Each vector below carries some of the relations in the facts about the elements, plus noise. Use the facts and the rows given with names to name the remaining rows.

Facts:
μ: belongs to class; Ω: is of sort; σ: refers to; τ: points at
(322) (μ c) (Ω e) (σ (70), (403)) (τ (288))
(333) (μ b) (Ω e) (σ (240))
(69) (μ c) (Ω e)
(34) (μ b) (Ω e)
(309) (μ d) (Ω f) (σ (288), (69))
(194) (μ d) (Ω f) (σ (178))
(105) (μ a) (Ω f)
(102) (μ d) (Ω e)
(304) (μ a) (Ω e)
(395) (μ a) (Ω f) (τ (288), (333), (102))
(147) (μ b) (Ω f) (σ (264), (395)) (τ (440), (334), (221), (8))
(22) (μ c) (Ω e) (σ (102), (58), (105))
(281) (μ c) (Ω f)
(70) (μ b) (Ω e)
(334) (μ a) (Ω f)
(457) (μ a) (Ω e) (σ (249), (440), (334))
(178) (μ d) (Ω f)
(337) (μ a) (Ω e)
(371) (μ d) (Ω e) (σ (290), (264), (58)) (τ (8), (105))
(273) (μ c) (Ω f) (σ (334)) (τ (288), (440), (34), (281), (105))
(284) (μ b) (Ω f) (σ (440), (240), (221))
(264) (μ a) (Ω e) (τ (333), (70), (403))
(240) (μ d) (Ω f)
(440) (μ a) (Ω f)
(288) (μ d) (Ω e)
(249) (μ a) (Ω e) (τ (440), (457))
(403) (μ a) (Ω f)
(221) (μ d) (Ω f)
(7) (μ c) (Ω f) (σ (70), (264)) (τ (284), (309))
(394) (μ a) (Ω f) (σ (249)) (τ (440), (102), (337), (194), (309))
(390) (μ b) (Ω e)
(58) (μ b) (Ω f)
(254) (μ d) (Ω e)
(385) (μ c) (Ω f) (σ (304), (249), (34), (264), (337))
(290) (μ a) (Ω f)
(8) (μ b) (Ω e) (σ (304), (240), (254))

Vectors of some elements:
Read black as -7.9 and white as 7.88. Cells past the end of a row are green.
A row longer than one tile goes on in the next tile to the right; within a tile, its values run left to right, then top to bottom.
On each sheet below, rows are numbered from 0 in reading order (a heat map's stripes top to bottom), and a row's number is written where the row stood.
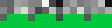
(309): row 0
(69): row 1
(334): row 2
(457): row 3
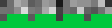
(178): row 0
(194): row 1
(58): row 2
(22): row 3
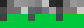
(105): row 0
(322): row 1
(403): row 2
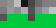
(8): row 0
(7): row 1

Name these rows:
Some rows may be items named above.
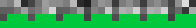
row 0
(371)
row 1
(281)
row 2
(371)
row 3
(395)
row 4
(273)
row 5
(273)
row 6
(264)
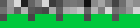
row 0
(254)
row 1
(102)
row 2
(385)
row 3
(240)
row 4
(281)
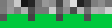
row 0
(333)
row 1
(403)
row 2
(249)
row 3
(273)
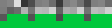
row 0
(390)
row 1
(284)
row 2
(394)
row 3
(284)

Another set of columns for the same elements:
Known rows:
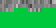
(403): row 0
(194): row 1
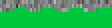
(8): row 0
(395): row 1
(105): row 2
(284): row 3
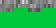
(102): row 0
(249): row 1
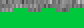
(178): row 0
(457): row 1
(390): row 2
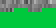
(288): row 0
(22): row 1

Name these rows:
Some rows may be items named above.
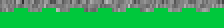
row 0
(394)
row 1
(440)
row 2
(284)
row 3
(22)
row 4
(403)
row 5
(58)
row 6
(221)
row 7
(105)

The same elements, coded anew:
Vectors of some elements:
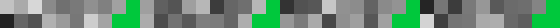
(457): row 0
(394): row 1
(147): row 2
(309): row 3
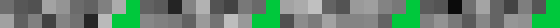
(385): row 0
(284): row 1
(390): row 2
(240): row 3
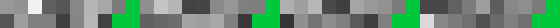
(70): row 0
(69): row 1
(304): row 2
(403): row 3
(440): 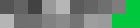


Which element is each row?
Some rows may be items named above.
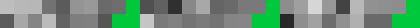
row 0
(102)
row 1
(221)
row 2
(264)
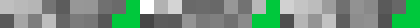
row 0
(102)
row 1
(249)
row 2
(22)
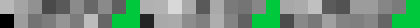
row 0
(333)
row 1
(371)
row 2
(390)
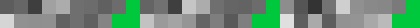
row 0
(105)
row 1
(58)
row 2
(194)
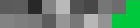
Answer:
(284)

